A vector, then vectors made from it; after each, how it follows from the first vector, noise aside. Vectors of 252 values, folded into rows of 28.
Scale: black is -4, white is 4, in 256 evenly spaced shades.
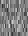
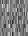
sign-scrambled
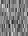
negated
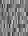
sign-scrambled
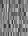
sign-scrambled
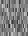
negated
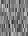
negated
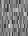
sign-scrambled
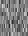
negated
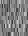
sign-scrambled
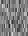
negated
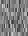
negated
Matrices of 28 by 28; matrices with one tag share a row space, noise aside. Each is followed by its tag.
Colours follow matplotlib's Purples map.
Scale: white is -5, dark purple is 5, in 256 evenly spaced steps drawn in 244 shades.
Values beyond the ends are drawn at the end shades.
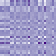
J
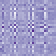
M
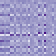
J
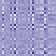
M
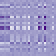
J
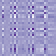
M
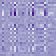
M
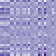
J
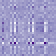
M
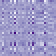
M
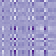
M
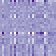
M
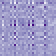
M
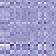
J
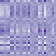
J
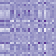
J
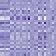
J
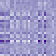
J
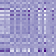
J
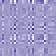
M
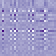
M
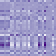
J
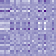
J
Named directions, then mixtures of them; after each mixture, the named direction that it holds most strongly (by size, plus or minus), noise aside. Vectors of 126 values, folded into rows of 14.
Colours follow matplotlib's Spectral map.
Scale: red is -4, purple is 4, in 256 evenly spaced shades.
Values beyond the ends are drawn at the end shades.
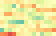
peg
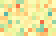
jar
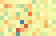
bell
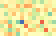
jar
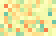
jar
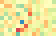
bell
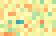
peg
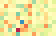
bell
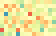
bell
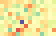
bell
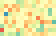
jar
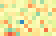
peg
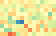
peg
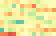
peg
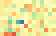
peg
